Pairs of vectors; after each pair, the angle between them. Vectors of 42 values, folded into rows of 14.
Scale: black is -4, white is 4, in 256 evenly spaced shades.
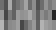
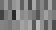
orthogonal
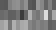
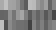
partly opposed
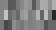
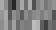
partly aligned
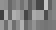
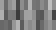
partly opposed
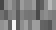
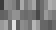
nearly parallel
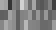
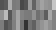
nearly opposite
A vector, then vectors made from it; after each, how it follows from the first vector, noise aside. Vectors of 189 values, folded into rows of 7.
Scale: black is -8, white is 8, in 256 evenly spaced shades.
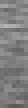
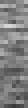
scaled up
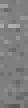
partly zeroed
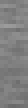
shrunk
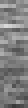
scaled up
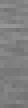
shrunk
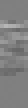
partly zeroed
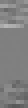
partly zeroed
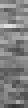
scaled up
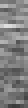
scaled up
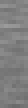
shrunk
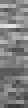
scaled up
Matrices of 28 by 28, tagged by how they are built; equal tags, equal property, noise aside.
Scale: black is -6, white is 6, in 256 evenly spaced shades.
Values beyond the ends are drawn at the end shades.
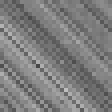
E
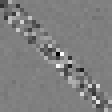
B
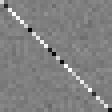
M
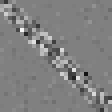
B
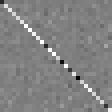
M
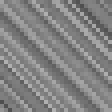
E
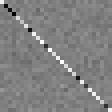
M
